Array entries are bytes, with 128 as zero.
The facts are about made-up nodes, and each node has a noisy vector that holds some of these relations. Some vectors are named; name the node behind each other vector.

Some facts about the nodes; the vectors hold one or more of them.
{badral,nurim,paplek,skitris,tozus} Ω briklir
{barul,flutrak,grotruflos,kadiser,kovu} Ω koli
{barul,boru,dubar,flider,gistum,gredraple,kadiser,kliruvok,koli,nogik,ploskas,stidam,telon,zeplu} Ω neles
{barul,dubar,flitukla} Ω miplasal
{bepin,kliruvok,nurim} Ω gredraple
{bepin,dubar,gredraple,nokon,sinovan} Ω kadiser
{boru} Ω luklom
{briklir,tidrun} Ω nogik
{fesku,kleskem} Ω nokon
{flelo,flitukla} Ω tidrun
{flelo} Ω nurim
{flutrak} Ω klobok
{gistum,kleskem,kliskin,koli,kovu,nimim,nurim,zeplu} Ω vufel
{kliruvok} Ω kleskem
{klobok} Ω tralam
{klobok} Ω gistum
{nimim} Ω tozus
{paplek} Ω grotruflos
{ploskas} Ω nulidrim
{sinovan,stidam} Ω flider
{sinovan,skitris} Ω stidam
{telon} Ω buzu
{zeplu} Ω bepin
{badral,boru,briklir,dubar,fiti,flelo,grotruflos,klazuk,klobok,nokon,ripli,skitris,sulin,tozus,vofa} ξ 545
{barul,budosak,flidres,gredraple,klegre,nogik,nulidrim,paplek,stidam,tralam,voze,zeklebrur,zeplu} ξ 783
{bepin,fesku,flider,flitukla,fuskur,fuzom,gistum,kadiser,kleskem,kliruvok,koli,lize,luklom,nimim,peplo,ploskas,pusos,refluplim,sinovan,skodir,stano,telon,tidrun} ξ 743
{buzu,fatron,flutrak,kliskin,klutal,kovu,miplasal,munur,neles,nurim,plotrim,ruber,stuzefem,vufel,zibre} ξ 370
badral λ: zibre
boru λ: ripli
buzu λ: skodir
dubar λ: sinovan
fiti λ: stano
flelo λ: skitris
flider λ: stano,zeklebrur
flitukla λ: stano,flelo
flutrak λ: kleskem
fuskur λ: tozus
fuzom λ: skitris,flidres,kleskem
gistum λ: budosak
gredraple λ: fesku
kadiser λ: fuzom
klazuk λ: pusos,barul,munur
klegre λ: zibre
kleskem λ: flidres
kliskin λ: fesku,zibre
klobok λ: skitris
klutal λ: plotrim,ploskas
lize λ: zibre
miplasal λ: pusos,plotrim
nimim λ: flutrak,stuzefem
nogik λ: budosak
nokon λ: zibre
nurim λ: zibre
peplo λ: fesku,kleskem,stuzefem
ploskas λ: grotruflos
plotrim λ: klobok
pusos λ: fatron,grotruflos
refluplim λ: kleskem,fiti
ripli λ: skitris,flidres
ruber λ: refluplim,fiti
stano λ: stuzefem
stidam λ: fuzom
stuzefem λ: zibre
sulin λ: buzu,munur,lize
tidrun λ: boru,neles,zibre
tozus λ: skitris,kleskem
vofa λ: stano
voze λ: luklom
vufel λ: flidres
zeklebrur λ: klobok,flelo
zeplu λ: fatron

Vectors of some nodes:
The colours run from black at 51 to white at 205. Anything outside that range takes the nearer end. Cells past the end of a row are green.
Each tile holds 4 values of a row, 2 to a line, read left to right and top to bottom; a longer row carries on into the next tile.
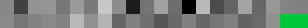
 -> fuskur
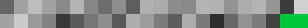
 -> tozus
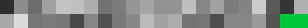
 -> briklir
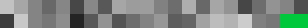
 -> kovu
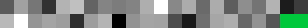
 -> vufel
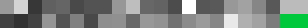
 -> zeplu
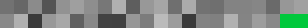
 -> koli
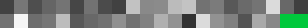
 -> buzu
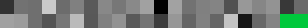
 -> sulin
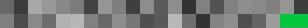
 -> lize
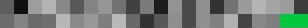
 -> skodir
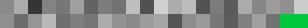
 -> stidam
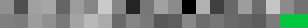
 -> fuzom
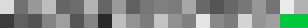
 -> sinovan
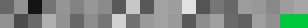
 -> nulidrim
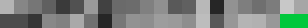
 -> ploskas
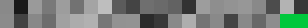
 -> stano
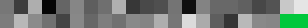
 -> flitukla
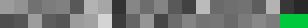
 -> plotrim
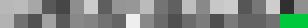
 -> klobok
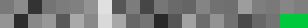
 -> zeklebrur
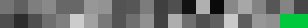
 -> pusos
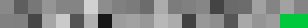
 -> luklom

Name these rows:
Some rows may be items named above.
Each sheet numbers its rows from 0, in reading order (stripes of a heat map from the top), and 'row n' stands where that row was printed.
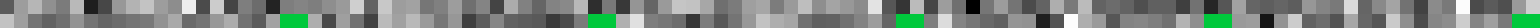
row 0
nokon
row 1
ripli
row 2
briklir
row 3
miplasal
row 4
gistum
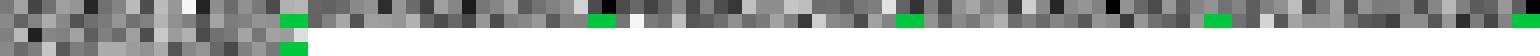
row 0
gredraple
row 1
munur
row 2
buzu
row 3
peplo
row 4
stuzefem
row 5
stidam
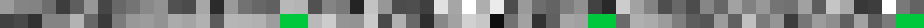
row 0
ploskas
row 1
neles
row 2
flutrak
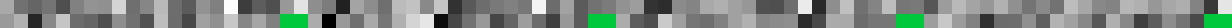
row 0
gistum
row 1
budosak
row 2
tralam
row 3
tozus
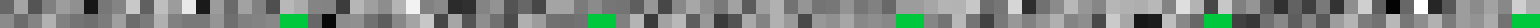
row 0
gredraple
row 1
voze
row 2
koli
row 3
skitris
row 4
barul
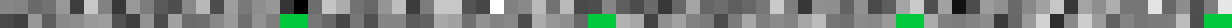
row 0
fatron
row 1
grotruflos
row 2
flider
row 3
nogik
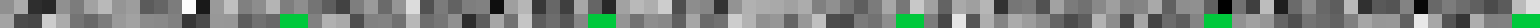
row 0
tralam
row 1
ruber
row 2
boru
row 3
zibre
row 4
flitukla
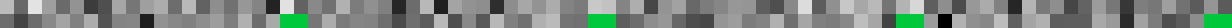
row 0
fesku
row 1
nimim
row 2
paplek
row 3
klegre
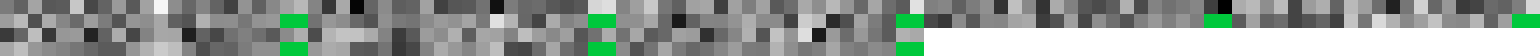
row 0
kadiser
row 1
flitukla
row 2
flelo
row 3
fatron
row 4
dubar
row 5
tidrun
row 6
badral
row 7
gredraple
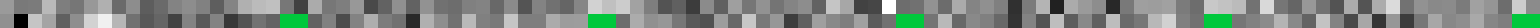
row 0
flidres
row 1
telon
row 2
flutrak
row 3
nimim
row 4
kleskem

